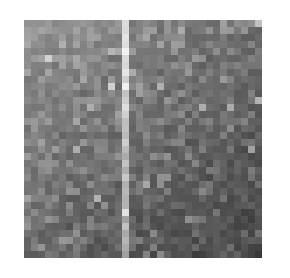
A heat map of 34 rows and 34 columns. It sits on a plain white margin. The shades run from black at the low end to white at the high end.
The halves do not mirror each other. The bottom right is the ninth with the lowest average. Column 15 differs from the columns beside it. There is an overall slope up to the top left.
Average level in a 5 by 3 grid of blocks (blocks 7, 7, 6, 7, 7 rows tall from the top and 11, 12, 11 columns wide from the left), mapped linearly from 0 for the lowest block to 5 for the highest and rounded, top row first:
5 5 3
4 4 2
3 3 1
3 2 1
2 1 0
